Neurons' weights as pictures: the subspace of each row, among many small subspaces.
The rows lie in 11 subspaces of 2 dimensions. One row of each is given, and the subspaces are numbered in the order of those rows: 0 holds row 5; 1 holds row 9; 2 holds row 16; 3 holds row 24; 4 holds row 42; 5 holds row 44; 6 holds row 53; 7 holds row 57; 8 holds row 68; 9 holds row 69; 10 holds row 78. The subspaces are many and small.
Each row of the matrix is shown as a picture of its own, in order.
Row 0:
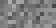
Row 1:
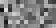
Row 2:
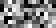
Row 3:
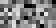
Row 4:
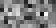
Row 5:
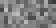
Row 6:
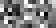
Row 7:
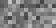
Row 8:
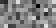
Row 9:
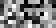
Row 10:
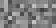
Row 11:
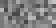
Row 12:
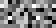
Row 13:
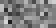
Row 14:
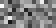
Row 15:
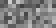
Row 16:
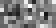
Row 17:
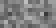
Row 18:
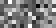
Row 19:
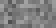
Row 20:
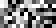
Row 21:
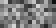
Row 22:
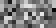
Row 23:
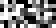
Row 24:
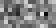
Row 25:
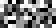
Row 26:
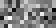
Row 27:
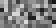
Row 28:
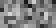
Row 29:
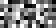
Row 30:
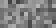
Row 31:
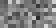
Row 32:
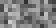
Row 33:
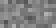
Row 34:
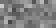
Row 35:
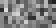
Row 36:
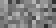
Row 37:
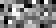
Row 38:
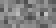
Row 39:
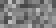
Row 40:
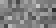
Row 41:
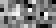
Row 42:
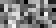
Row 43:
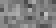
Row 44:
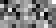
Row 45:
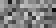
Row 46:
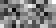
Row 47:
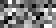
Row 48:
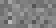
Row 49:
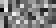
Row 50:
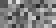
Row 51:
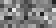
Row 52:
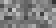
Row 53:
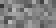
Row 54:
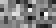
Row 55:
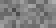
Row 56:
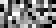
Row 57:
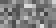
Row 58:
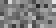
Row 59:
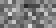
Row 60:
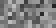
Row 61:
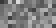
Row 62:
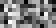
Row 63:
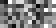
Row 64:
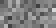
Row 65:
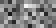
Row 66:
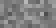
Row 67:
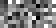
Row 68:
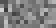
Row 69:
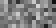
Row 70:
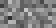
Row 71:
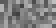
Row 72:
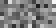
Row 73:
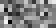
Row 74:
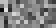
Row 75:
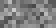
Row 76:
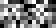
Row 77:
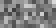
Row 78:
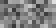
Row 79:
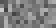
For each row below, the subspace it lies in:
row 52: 5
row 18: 7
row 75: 10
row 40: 5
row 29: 7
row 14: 6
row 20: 3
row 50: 3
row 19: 4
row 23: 1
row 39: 4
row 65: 7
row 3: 7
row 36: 9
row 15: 4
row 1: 8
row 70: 6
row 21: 10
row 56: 6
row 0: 1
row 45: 9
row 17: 1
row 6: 3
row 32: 4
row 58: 7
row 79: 8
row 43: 2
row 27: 0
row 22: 9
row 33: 1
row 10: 8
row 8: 5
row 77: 9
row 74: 8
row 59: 7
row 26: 5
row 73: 0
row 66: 1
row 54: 2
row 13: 0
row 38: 3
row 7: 3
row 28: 2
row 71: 6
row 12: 0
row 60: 1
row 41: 2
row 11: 0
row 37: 6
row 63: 10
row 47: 10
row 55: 10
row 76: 10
